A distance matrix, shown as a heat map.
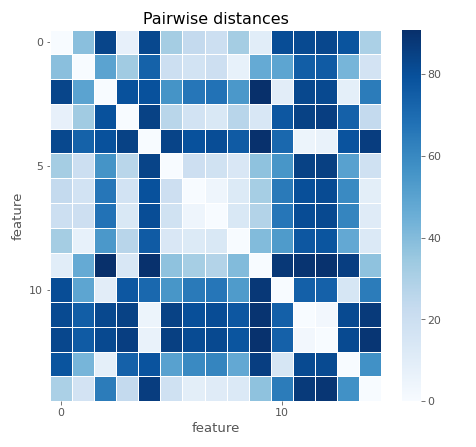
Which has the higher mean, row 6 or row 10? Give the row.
10
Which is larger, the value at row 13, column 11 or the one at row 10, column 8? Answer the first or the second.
the first
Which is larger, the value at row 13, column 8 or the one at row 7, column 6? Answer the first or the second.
the first
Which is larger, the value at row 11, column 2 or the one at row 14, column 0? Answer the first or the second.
the first
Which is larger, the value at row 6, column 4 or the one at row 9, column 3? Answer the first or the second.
the first
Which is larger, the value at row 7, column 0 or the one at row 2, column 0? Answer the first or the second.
the second
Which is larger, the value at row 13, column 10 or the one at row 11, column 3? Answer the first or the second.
the second
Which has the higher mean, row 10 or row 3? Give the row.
10
